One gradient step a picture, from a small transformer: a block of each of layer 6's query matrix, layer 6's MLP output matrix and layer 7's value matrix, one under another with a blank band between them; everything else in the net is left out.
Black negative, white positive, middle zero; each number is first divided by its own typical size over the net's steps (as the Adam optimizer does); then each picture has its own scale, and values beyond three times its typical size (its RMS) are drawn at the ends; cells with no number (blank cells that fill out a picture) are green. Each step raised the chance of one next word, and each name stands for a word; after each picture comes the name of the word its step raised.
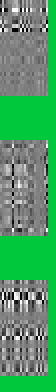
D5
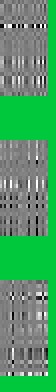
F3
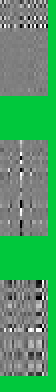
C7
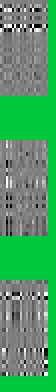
F3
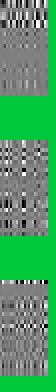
C7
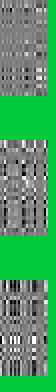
D5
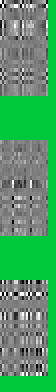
F3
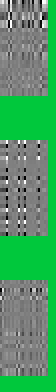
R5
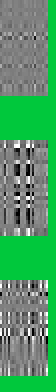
D5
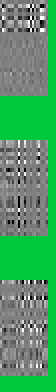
C7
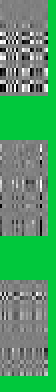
F3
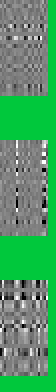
C7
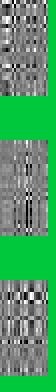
D5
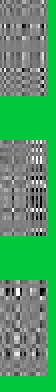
R5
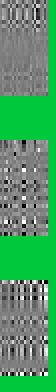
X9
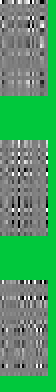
C7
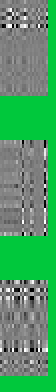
X9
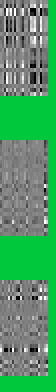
X9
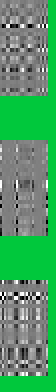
F3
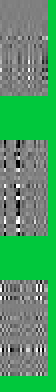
X9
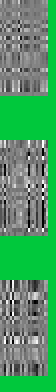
D5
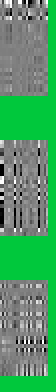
D5
